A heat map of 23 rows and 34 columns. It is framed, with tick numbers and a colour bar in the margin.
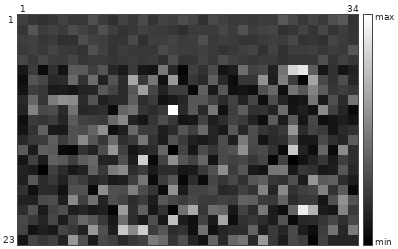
Calmest part: top left. Seam: horizontal, 20% of the way down, the top part calmer. Histogram: skewed, a long tail of high values. Stripes: none. Mirror symmetry: none. Odd rows or columns: none. Slope: none.
